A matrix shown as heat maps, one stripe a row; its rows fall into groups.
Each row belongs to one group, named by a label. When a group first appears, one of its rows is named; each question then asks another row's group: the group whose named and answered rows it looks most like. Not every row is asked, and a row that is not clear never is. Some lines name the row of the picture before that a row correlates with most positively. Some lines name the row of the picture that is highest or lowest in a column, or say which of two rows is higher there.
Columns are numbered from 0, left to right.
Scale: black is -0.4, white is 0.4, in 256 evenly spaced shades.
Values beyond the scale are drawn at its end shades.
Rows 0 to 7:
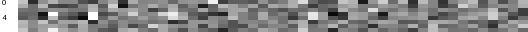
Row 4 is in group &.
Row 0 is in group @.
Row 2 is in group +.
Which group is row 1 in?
@
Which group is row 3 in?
&
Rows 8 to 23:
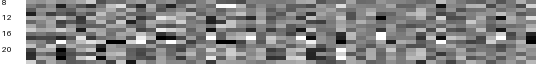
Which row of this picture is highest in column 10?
18
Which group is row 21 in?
&
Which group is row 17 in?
+
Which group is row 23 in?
@
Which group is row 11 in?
&
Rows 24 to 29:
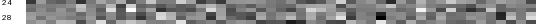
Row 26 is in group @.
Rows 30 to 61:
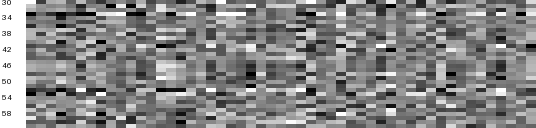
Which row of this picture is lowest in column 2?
53
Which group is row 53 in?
&
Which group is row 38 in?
@
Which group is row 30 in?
@
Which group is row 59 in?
@
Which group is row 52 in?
+
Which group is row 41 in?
+
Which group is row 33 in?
&
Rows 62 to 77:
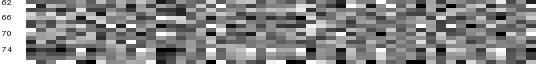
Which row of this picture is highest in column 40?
74
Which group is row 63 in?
@
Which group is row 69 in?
@
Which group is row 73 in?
&
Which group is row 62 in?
+
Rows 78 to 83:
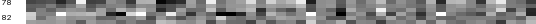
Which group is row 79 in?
+
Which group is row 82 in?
@
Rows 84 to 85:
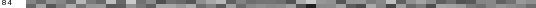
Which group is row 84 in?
@
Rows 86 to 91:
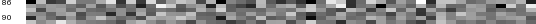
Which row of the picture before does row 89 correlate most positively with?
85
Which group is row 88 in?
@
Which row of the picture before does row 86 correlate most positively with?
85
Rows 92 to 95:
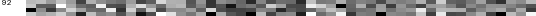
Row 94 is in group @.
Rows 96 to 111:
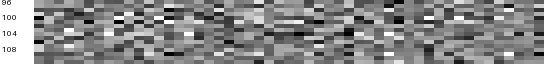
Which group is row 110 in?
@
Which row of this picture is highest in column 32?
104
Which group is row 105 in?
@
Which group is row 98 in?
+
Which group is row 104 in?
+
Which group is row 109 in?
+
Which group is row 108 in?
@
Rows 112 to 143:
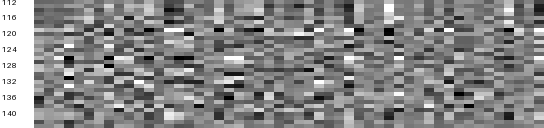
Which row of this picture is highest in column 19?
126
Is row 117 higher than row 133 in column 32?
Yes
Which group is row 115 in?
+
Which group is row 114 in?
+
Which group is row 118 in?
&
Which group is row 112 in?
+
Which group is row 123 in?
&
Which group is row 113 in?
+
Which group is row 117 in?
+
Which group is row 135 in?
@
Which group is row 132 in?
@
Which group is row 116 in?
@
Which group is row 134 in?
@
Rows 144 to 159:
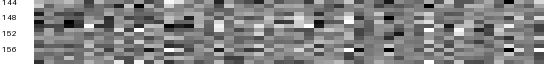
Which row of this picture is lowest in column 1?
150
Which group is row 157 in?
+
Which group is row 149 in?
&
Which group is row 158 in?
&
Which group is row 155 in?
+
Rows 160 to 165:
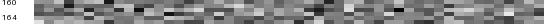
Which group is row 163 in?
+
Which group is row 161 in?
&
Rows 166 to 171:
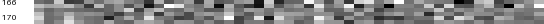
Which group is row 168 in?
@
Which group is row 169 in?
@
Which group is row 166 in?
@
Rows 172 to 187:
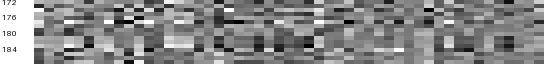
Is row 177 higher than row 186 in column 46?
Yes
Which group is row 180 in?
&
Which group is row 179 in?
&
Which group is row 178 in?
@
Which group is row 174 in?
@
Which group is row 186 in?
&
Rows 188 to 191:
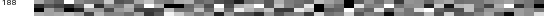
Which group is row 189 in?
+
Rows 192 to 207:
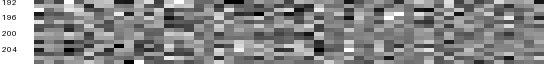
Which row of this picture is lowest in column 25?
195
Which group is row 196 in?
+
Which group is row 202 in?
&
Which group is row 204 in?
&
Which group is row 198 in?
+
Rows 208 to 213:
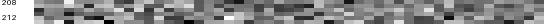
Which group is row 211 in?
&
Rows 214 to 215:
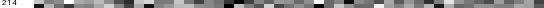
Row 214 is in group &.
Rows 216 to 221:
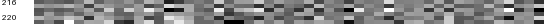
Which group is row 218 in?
+
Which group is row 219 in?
&
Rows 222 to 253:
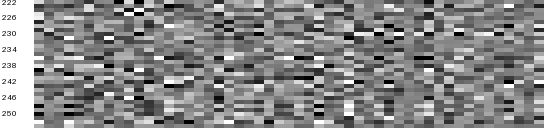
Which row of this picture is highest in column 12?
236
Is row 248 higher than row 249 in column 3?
No
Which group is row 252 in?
@
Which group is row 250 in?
&
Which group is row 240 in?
&
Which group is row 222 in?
@
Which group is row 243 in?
+
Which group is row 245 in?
&
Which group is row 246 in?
@
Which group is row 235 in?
&
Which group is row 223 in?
+
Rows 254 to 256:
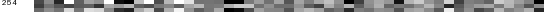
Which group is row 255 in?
&
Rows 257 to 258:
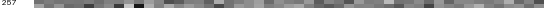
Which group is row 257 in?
+
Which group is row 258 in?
@
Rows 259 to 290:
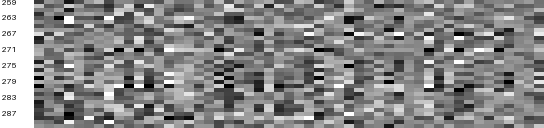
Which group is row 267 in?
@
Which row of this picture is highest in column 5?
288
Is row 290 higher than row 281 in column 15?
No
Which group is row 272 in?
@
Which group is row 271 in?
@
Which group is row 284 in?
&
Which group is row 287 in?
&
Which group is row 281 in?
@
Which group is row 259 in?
&
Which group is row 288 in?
+
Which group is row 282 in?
&
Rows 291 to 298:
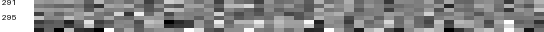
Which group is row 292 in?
&
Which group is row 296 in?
+
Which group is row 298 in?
&
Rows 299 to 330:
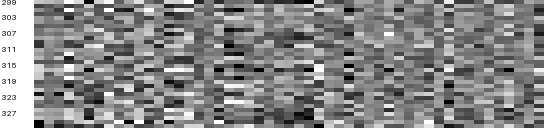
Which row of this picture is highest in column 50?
316
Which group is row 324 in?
&
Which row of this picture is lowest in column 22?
316
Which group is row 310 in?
&
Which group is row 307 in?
+
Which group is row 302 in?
+
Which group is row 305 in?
+
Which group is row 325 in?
+
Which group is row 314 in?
+
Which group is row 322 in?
&
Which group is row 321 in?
@
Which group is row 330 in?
&
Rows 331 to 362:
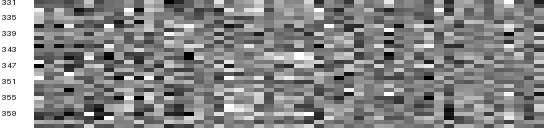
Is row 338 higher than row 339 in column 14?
No
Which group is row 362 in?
+
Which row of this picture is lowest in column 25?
347
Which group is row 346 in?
@
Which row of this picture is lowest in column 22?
339
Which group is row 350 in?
@
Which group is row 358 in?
&
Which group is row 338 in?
+
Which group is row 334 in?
@
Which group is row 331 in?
+
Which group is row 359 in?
+
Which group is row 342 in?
&
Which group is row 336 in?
@
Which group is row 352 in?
+
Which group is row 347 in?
&
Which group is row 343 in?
+
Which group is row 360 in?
&
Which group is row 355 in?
@
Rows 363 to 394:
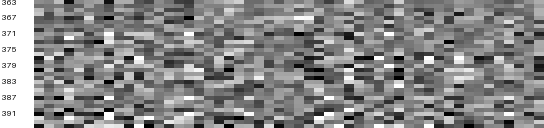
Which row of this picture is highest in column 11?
392
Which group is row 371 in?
+
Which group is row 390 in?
&
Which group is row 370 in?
&
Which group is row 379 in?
+
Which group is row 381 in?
@
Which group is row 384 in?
@
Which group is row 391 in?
&
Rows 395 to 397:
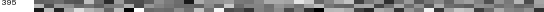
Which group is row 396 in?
@
